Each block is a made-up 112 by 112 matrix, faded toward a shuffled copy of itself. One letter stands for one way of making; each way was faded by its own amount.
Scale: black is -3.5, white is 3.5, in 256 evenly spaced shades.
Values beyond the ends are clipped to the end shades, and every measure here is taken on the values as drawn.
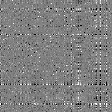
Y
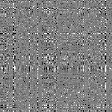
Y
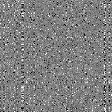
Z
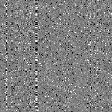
Z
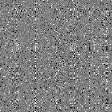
Z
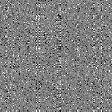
Z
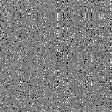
Z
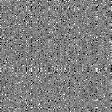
Z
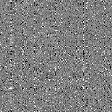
Z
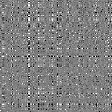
Y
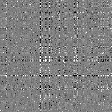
Y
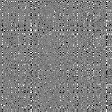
Y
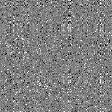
Z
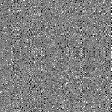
Z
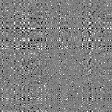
Y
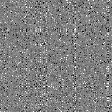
Z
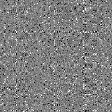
Z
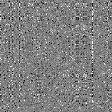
Z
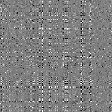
Y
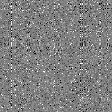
Z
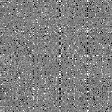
Z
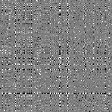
Y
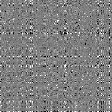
Y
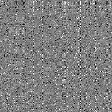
Z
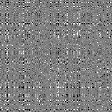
Y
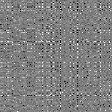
Y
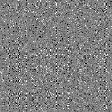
Z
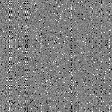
Z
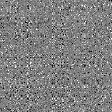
Z
